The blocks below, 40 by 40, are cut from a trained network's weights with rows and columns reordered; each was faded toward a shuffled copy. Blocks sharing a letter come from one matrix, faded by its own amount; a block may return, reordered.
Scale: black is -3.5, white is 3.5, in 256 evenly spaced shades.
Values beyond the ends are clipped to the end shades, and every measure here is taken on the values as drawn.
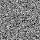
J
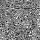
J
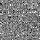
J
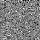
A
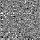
A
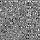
A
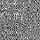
A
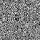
J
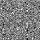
A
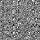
A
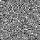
J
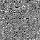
A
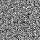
J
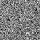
J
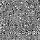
J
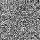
A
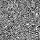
A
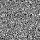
J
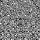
J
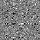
A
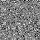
J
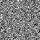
A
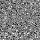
J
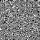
J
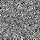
J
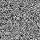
J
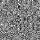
A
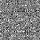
J
